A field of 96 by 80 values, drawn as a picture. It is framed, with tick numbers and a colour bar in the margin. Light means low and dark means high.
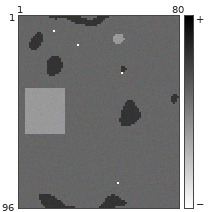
Overall the values sit about 60% of the way up the scale. Four lone cells stand out, each far lower than its neighbours. In the middle left lies a patch that is lower than the rest. The ninth with the lowest average is the middle left. There are no regular stripes.
